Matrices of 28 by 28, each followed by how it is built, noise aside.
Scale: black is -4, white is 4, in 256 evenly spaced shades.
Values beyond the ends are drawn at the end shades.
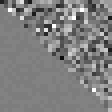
upper triangular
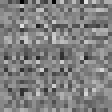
low rank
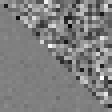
upper triangular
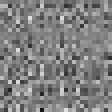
low rank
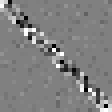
banded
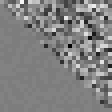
upper triangular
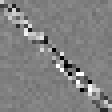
banded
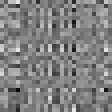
low rank
